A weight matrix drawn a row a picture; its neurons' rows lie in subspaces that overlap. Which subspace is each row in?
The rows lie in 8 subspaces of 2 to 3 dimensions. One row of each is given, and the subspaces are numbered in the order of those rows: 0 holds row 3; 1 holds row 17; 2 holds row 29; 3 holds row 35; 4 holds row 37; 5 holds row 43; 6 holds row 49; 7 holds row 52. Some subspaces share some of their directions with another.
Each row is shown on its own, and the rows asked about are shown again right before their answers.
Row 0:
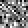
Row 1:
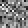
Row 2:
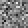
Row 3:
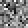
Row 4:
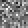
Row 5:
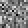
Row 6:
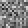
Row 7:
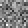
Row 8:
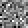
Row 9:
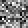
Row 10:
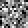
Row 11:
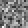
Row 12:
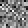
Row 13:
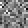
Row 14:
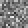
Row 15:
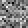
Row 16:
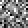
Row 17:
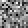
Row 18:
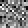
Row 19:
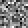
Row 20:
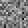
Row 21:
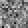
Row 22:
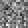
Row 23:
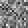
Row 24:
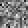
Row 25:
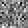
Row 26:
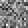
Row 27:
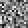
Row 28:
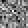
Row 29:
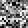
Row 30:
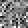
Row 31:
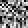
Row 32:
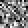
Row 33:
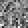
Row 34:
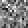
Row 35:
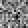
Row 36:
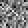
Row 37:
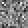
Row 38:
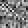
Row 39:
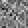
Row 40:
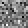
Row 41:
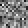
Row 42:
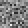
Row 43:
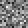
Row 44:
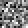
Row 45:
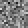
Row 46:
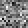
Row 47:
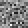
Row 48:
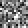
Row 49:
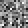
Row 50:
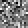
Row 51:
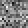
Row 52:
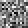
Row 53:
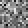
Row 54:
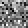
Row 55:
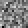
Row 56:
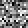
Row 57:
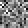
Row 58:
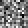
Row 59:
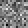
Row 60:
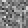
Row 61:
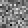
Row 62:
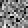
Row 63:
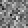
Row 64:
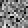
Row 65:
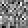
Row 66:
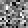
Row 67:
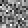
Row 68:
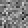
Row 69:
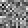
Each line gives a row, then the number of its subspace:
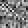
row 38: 6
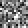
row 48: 3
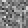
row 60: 4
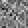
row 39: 3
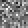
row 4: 1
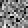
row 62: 0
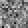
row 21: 1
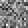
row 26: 5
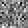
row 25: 4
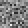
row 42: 7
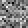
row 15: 5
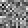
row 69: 6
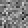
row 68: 1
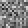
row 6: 7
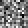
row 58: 2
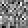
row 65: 4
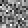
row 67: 7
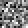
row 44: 6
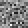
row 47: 7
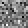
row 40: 4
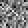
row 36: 5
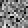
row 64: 0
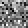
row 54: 4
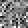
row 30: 6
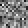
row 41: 3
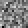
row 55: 6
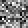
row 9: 2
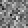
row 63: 3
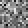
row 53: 0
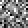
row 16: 0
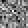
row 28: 3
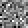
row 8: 6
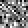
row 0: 3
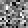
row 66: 2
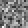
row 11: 6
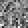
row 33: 6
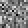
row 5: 5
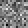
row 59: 5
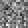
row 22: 2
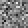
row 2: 1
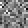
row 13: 0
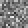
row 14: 0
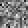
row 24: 3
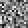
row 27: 5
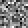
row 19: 5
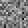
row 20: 1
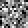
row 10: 1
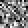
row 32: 3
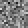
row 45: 1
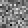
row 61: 7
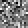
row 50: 1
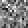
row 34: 0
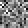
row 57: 0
